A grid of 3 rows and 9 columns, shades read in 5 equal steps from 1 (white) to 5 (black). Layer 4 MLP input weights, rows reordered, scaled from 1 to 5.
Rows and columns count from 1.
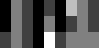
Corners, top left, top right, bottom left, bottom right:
5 4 4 3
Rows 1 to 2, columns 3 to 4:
4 5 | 4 5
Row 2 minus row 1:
0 0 0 0 -1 0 2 0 0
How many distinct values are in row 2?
3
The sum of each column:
14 9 12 15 8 14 9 9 11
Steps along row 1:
down up up down up down up up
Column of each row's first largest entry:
1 1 4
